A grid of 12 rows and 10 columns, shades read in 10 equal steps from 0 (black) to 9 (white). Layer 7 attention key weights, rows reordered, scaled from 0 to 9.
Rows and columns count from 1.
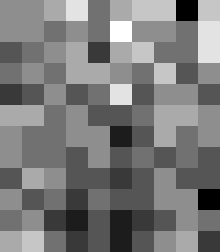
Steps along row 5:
up up down up up down up same down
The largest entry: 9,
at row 2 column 6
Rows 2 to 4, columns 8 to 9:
5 4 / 4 4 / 7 3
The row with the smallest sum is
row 11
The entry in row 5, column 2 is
3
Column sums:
53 57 51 49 46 48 48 61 49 53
